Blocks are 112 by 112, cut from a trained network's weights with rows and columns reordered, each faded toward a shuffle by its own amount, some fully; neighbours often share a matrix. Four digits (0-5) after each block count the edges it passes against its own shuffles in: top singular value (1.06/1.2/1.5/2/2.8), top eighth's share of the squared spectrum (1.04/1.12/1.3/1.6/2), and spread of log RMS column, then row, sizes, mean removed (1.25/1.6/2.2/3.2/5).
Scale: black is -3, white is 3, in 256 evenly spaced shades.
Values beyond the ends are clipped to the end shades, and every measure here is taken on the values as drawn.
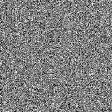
3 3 2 0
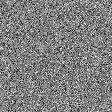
0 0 0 0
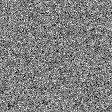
0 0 0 0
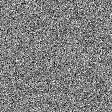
0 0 0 0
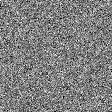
0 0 0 0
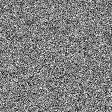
0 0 0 0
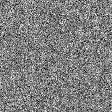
2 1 0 0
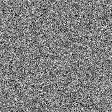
1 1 0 0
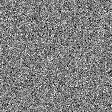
1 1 0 1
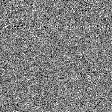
2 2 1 2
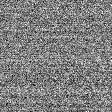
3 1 0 0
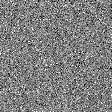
2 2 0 0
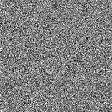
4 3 0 1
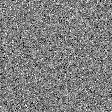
2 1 0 0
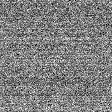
3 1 0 0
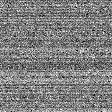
4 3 0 0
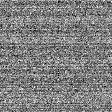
4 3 1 0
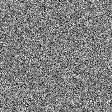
1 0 0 0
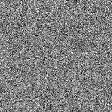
3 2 0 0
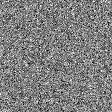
1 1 0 0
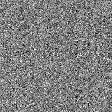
2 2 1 1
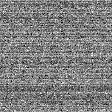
4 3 1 0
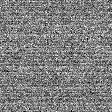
3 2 0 0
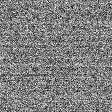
2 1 0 0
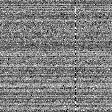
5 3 2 1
